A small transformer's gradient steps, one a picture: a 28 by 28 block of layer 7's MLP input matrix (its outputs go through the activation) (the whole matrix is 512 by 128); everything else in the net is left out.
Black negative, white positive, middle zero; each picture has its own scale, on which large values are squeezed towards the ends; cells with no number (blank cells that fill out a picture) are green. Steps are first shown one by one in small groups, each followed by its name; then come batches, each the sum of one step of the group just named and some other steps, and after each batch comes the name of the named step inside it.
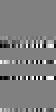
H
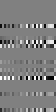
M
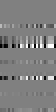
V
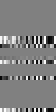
H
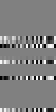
H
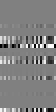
V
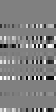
M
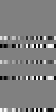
H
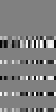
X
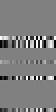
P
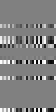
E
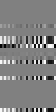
E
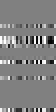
E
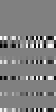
X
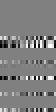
X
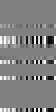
E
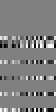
X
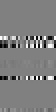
P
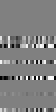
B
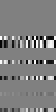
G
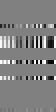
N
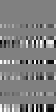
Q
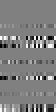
Q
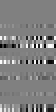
Q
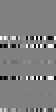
B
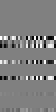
G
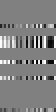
N
